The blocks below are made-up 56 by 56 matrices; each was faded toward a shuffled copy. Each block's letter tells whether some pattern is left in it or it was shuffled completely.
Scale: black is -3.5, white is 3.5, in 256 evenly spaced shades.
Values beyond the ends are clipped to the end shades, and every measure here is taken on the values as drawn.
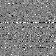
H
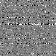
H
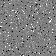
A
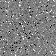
A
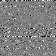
H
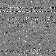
H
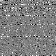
H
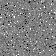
A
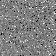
A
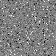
A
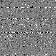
H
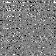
H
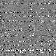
H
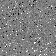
A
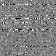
H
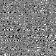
H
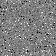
A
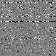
H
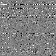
H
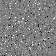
A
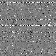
H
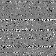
H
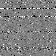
H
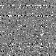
H
